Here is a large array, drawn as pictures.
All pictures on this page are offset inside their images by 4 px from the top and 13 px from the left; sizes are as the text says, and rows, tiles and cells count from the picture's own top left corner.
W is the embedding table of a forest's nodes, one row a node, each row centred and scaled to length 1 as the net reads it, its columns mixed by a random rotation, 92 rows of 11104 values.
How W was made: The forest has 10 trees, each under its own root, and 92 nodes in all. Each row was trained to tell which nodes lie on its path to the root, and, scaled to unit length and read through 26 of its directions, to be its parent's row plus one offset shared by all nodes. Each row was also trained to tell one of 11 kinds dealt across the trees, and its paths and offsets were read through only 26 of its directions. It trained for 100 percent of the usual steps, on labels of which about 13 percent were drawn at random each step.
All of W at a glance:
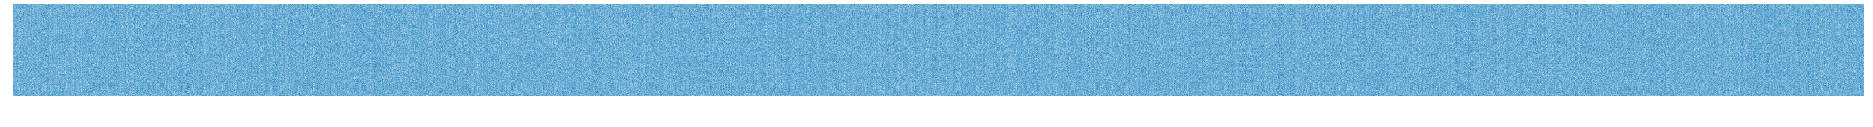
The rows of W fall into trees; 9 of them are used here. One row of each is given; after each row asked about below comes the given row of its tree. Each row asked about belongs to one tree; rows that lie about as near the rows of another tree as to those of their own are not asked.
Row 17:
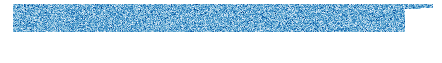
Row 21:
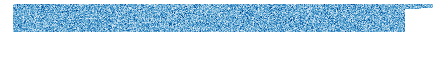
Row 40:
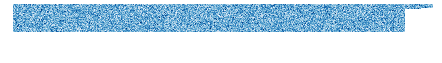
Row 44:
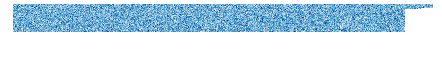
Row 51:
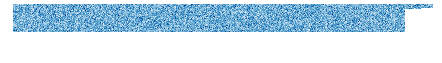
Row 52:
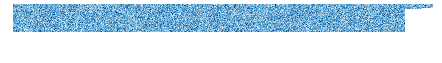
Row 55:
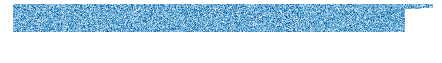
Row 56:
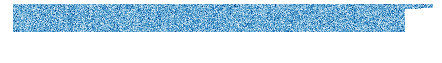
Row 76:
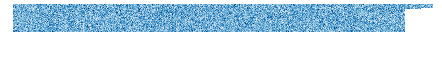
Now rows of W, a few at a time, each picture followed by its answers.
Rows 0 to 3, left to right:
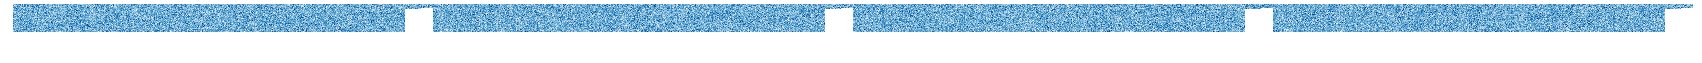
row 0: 21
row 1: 52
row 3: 52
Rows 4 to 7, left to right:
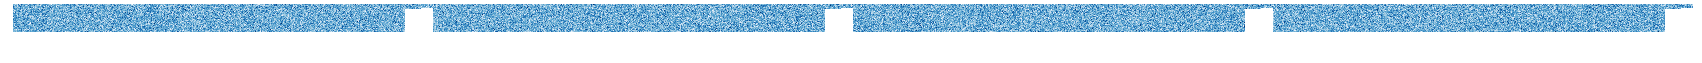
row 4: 40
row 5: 17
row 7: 17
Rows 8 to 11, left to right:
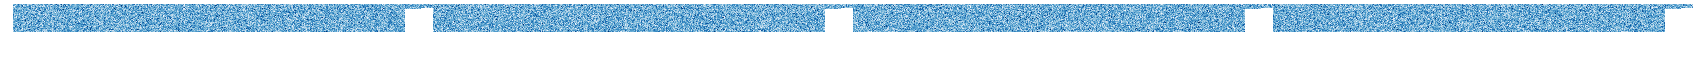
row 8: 44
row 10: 44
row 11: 52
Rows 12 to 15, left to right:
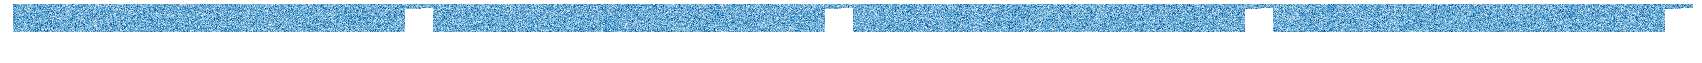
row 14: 21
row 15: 17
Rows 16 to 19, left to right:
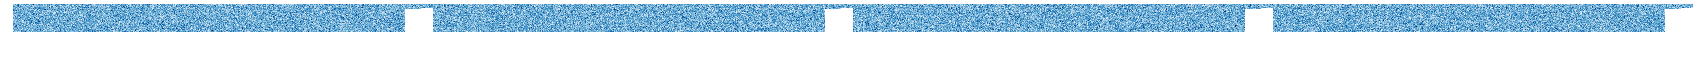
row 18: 51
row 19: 44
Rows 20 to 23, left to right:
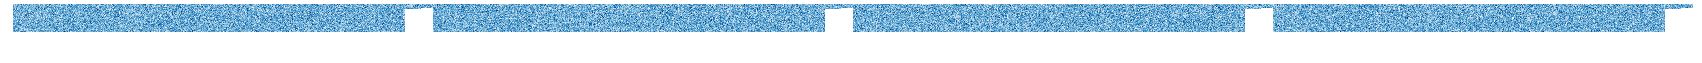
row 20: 44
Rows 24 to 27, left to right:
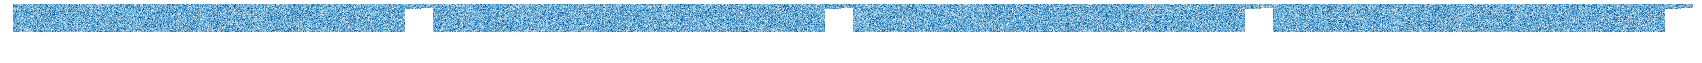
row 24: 52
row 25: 44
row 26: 55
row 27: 21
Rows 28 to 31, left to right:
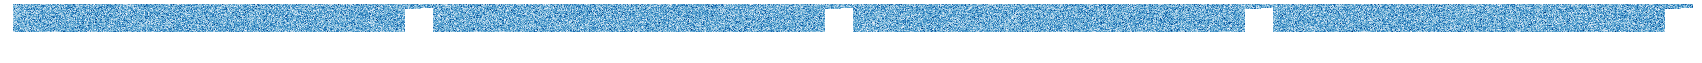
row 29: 55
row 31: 17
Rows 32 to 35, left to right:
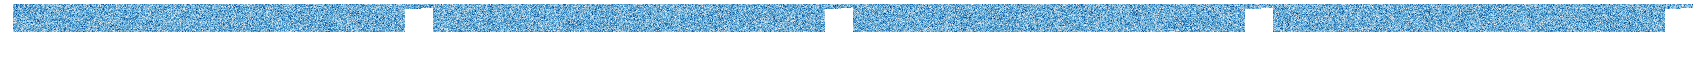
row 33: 44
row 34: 76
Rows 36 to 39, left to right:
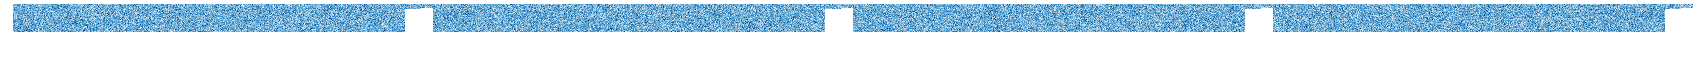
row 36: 21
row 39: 55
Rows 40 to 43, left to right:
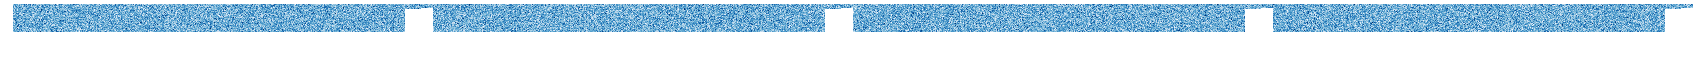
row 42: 17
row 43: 56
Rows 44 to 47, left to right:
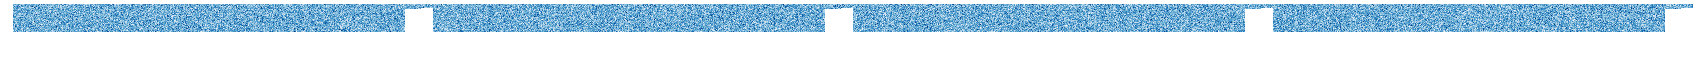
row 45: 44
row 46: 44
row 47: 21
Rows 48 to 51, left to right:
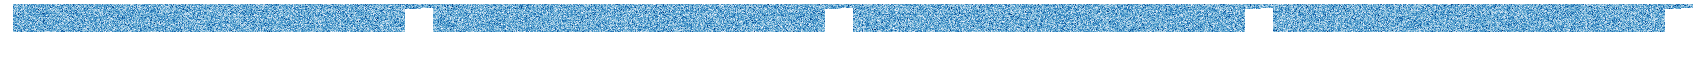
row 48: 17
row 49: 17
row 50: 51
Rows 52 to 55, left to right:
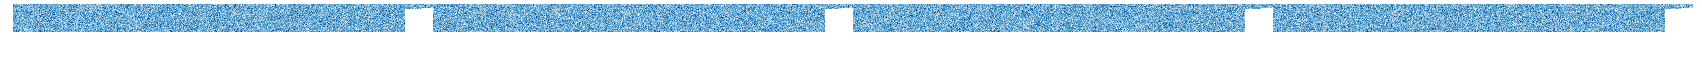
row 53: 21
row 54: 55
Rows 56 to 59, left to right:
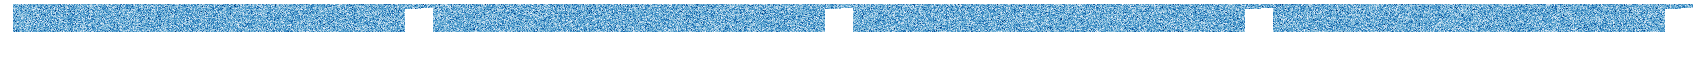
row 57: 55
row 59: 21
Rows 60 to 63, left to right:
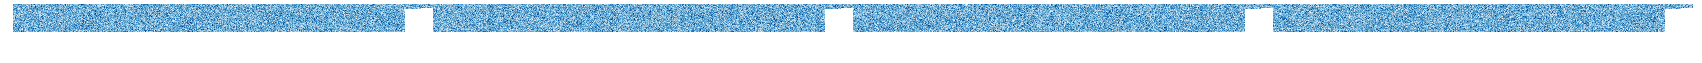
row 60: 44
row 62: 21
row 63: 40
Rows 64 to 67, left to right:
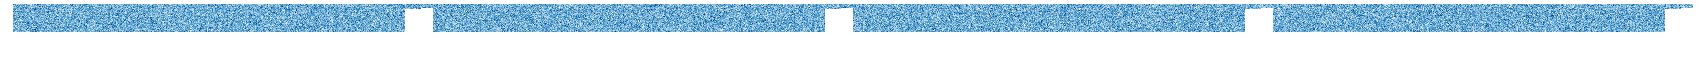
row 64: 51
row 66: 55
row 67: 55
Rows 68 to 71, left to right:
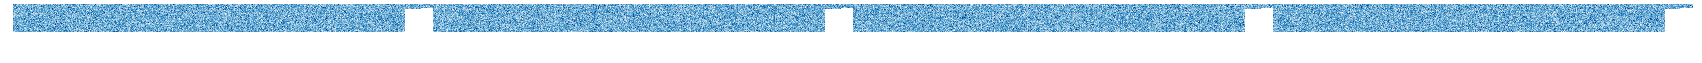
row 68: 40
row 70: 44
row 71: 17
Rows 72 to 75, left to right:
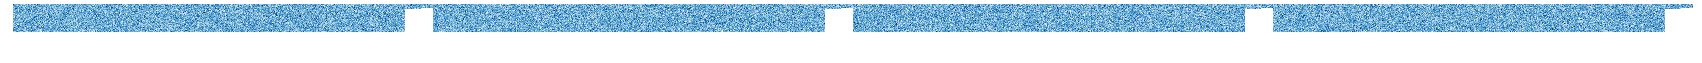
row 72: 51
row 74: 52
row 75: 17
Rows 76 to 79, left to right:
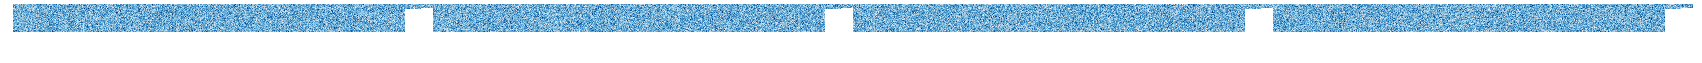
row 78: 55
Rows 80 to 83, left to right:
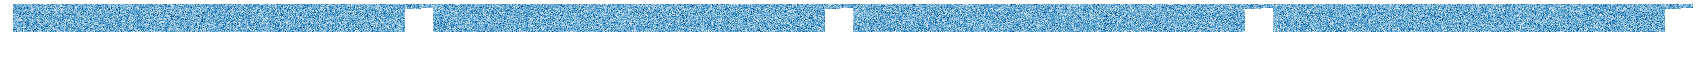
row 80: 51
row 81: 17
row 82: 17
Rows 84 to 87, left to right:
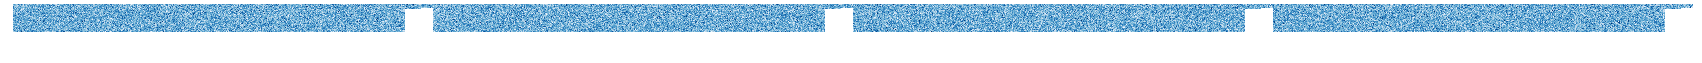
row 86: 21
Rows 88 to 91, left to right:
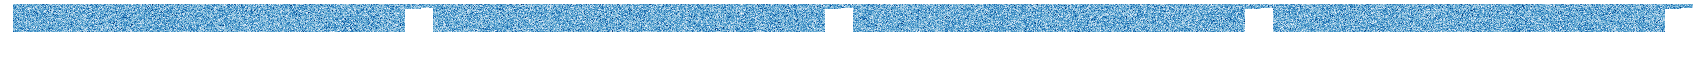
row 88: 76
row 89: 44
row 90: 40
